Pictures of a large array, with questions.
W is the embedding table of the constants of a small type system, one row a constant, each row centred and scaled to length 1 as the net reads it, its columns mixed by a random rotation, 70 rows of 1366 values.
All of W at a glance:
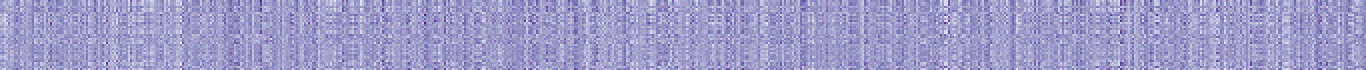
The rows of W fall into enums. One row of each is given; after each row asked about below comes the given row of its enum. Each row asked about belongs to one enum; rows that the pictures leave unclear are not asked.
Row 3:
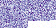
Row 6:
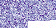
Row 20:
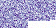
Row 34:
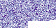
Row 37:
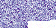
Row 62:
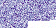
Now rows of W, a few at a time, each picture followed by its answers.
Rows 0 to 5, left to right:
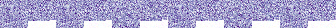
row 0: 3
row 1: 3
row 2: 20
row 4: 20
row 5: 3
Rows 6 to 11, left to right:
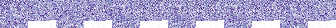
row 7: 34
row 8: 3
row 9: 3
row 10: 3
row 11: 6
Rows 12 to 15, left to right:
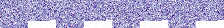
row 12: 37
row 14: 34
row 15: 34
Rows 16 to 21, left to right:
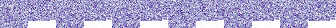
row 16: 3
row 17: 20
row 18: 20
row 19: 34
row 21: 20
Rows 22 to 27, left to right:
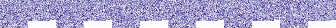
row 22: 34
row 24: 3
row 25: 34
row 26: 20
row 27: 6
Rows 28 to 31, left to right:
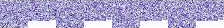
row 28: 34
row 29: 20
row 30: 3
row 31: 20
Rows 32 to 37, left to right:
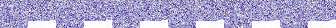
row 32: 3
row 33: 20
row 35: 37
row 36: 6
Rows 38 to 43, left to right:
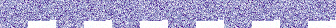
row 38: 62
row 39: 34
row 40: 37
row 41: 20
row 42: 62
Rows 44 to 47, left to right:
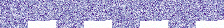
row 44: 6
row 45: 34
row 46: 3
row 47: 34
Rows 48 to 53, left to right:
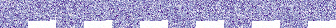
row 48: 20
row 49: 6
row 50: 34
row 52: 6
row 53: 3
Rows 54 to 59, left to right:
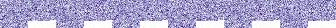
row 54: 34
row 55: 3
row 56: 34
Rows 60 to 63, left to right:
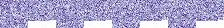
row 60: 6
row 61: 3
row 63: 20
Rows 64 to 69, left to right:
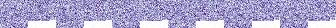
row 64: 62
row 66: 37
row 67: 34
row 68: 20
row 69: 20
